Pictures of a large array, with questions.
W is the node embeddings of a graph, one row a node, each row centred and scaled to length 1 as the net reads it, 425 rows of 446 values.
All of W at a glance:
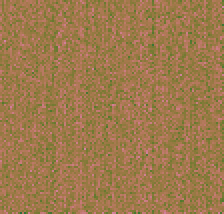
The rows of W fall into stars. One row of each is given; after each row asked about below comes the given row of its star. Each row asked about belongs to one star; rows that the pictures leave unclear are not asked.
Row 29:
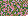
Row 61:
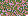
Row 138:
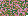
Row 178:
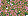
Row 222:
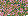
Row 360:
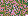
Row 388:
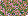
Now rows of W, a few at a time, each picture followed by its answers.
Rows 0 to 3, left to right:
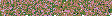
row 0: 388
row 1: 138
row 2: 178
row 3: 61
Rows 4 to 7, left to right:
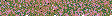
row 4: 222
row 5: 178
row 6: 388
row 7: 61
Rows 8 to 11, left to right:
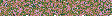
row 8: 138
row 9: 222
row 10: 29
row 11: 388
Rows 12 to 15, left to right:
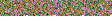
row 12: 222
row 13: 29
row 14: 178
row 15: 138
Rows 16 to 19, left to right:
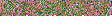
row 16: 138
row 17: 388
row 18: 138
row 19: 360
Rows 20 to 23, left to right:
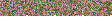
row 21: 388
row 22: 29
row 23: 222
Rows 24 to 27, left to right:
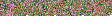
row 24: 61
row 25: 29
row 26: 388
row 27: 61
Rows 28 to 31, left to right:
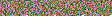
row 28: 29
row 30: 388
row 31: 61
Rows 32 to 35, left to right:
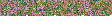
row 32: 178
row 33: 388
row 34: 388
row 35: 388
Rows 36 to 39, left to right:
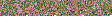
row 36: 138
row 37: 222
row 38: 29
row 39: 388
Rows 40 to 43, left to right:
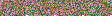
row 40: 360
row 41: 29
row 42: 178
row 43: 222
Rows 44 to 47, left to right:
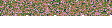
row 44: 138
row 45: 138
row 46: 61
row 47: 360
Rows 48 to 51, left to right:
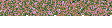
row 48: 138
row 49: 222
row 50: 61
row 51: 178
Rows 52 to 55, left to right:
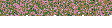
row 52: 138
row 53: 360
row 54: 138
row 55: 388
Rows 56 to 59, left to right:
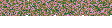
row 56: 178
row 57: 388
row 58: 29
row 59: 222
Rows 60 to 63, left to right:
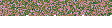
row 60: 222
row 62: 29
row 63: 138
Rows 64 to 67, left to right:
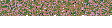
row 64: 178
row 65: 388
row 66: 178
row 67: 61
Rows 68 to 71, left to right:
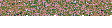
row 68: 178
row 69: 388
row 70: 222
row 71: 388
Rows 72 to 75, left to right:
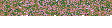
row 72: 29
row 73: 178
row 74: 388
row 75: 222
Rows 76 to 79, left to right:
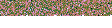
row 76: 29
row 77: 360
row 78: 29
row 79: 178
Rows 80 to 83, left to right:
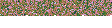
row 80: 388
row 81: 222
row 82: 360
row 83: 360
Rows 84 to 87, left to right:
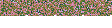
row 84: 360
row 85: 61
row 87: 360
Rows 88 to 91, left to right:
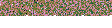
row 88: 178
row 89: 388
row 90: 178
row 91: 388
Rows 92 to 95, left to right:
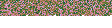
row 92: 61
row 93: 388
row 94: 388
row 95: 61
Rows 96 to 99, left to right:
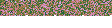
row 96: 61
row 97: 138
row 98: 138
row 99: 61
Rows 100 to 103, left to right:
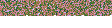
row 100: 222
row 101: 388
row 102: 61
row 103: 388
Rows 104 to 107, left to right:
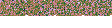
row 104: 360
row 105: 29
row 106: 388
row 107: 61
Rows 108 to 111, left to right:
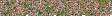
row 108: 138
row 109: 61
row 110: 138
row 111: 29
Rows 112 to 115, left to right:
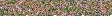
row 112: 138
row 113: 61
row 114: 61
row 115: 138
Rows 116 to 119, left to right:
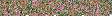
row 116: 388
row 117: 61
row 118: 178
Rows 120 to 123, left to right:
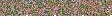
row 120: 29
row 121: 360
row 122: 138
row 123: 360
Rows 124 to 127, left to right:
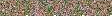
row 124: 388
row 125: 61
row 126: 178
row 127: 222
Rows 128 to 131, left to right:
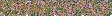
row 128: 29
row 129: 360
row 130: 61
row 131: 138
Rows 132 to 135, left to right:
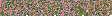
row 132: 178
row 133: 61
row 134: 61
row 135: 388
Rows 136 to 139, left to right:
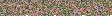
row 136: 29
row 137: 61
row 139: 29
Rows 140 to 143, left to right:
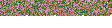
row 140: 388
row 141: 138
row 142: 388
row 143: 138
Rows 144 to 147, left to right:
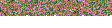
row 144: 138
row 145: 178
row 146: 360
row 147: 388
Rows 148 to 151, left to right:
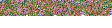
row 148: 138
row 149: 360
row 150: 29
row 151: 29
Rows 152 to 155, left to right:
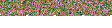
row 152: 138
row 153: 61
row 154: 388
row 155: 222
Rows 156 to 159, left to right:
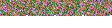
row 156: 222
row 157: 178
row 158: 360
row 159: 360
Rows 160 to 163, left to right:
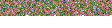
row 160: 360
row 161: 29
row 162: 29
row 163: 388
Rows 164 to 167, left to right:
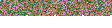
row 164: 388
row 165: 29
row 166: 360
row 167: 61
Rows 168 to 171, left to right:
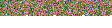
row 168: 29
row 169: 360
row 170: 138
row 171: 29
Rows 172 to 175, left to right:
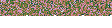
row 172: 138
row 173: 360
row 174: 222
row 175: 222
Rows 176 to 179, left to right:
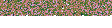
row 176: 29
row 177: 388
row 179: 388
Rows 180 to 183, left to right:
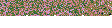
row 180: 222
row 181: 138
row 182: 360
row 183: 178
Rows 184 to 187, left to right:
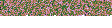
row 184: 61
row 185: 138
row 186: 29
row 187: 222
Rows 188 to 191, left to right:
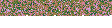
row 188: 222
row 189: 61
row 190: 29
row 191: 29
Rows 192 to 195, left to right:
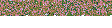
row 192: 222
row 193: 178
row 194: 388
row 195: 138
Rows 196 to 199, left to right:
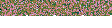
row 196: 61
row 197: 360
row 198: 360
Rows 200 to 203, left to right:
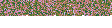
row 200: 178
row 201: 388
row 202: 138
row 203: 222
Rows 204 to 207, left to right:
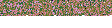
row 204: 178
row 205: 61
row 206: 138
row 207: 29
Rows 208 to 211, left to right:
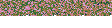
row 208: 178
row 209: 222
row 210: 222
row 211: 222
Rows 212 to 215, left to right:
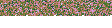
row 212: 138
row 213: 61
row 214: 138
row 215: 222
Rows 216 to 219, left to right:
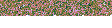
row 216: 29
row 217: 61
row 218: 138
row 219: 138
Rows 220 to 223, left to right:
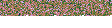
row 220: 29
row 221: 222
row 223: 138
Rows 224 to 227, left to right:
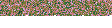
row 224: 360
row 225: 138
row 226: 178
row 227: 388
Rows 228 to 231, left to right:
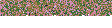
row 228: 222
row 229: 222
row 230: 360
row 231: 61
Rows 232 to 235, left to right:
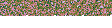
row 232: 29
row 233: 222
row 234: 61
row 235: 138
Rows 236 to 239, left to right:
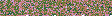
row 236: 29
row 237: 222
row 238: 388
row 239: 222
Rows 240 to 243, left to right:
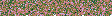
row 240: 138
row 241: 61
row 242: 360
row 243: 138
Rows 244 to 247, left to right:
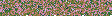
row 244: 138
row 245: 360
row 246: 222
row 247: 178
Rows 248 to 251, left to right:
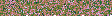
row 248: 360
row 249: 388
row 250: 360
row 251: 222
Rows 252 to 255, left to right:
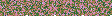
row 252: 388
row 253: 360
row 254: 360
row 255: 61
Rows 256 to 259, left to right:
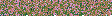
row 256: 178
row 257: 360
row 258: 138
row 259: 360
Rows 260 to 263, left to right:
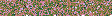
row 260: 222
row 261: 360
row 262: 29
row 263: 61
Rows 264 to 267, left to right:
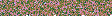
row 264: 178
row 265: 61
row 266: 360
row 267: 61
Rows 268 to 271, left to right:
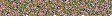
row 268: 222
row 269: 360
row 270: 388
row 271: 29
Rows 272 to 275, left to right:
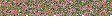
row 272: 178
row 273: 61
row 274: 360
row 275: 222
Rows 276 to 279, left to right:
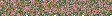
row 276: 360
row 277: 138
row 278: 178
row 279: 178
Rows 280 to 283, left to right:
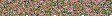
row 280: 138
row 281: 360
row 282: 388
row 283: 388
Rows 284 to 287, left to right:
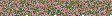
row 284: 360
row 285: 61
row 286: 222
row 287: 222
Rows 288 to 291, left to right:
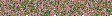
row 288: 222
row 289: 360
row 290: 29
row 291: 222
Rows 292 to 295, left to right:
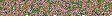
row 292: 61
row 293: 360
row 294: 222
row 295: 29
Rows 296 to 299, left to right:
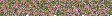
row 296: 138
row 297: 222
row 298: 138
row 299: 222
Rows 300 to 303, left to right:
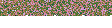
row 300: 388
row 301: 222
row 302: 178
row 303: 138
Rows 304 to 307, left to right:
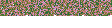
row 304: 388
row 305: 360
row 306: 138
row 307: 178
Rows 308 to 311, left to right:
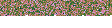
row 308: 29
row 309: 61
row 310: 222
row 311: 138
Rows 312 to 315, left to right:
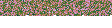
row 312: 360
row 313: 29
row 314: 138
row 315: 222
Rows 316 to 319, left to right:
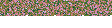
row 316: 388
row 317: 178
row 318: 222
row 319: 178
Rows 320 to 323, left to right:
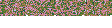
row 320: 360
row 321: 222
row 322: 178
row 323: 138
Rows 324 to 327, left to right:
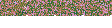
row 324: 360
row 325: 360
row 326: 388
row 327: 138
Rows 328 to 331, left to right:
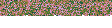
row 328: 222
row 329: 360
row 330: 222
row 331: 29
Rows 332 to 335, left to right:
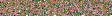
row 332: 178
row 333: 29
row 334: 388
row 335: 138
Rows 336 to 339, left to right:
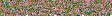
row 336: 29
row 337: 360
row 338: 222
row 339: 138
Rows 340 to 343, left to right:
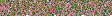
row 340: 222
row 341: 61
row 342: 61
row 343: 61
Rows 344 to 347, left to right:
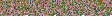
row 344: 29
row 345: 138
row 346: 388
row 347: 222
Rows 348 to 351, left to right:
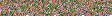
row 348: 138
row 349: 29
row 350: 29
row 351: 222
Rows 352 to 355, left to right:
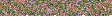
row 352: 388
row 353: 138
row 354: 138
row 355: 29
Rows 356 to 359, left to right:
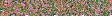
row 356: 61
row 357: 222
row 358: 29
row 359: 360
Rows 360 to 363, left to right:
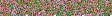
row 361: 388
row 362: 138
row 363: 61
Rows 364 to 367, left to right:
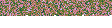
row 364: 388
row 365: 138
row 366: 138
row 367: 29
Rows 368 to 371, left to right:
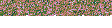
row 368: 138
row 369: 29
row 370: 360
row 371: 138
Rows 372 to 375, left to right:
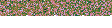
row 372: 222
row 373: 29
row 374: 222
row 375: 61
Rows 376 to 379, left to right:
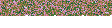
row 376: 360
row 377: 61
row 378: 222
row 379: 138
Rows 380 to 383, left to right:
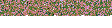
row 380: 360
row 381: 178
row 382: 29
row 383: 222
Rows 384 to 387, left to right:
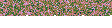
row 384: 29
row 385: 222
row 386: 388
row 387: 61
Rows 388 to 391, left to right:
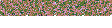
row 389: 29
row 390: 138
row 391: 138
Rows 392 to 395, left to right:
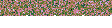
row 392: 138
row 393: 138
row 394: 138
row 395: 61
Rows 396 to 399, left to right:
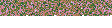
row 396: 222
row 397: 222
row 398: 61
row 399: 138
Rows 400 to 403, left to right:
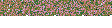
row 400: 360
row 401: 178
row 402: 178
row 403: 178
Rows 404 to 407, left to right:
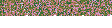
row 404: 61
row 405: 388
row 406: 138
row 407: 360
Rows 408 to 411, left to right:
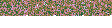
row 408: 29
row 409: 360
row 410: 138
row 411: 388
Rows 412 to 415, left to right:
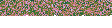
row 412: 29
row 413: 360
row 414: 178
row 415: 178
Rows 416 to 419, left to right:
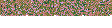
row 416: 29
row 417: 222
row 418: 360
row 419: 61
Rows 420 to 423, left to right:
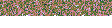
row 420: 138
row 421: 61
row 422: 388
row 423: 388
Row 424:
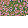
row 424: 222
